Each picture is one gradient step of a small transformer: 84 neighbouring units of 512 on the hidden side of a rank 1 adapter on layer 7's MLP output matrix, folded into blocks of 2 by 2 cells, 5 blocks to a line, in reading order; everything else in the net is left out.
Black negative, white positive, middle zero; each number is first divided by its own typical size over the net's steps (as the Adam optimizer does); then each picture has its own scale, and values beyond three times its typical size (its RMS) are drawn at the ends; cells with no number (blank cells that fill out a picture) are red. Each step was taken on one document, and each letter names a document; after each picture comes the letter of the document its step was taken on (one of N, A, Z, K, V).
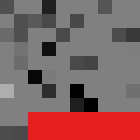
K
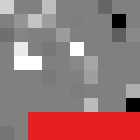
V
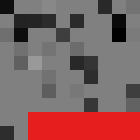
V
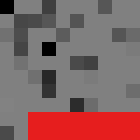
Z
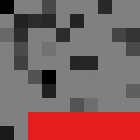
Z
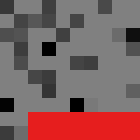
Z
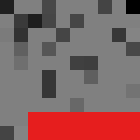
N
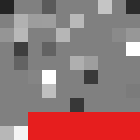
N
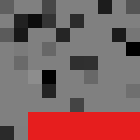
N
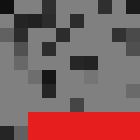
N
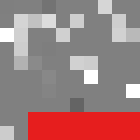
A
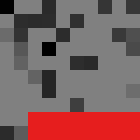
N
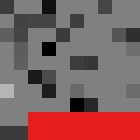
K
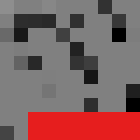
V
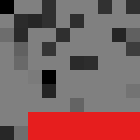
N
